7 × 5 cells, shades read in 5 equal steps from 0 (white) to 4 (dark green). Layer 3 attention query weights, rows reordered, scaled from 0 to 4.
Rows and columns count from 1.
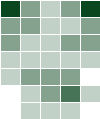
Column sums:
10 10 9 12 10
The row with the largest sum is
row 1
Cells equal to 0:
4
